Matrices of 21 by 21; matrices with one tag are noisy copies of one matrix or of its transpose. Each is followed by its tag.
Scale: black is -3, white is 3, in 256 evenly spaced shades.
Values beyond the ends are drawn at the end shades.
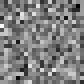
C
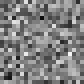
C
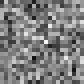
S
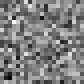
C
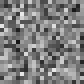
C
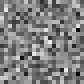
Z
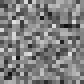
C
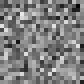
C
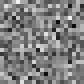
Z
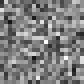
S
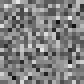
Z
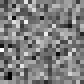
C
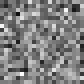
C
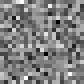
Z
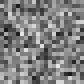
S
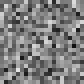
Z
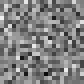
Z
